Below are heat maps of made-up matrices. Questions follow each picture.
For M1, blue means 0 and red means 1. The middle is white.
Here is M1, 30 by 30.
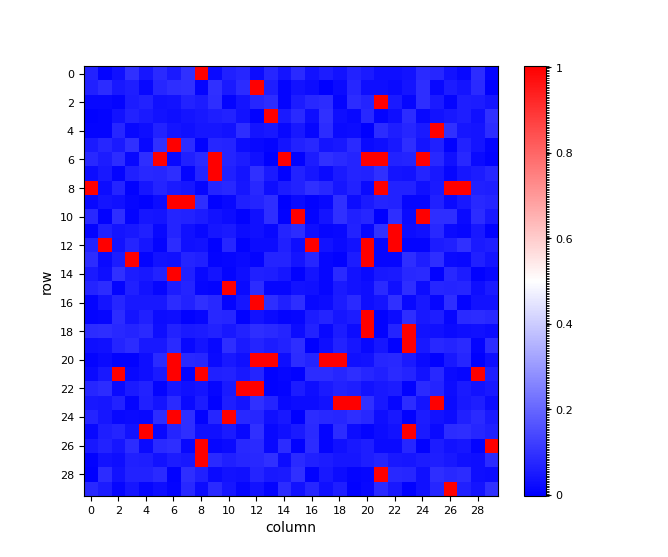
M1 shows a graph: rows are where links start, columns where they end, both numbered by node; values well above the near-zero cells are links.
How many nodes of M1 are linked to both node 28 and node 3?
0
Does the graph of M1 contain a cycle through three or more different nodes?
no
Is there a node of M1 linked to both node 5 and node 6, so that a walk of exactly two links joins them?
no
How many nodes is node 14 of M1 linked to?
1
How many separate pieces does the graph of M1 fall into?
1
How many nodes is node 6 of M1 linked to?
6
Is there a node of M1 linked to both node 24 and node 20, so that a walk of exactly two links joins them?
yes
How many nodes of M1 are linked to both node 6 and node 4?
0
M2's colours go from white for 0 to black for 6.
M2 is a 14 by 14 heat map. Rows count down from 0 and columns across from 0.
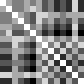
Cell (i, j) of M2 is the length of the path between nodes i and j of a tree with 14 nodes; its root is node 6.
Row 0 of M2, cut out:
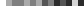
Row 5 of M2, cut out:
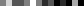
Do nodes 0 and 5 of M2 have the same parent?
no
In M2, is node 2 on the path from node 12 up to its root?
no
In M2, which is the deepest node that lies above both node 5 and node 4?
12
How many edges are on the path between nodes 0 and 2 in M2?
3
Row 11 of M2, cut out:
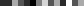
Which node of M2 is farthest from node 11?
5
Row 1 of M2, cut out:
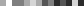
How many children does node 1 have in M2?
1
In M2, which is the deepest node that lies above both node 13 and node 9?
7
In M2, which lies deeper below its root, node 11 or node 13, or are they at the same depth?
the same depth
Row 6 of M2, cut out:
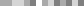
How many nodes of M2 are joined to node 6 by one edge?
4
